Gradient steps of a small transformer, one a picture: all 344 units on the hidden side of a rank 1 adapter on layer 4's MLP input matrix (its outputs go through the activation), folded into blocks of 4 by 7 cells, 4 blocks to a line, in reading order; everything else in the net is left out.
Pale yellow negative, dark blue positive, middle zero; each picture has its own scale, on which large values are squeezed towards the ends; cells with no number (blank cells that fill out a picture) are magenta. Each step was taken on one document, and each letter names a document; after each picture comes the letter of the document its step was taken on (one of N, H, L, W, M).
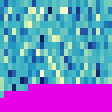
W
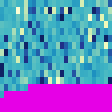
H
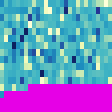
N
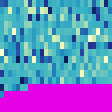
W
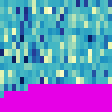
H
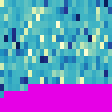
W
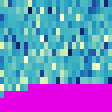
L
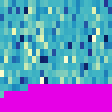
N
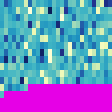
L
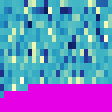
W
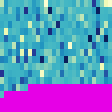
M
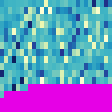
M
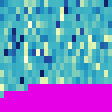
N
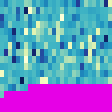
N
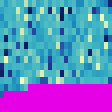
H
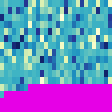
N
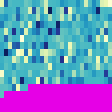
M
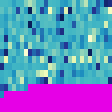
H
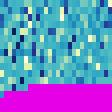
N
